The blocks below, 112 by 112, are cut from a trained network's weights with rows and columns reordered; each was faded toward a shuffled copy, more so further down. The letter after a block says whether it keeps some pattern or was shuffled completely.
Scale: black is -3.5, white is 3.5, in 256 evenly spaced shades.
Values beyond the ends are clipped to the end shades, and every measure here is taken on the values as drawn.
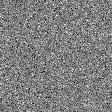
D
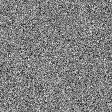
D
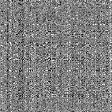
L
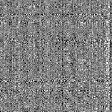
L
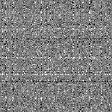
L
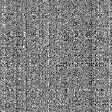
L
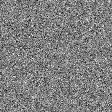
D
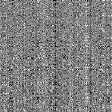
L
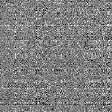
L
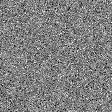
D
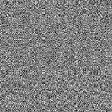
L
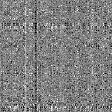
L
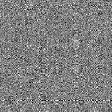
L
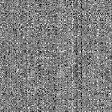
L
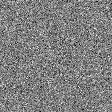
D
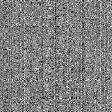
L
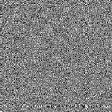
L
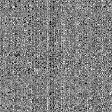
L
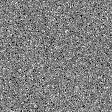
D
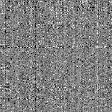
L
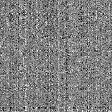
L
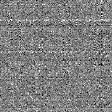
L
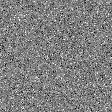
D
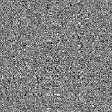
L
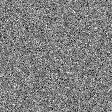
D
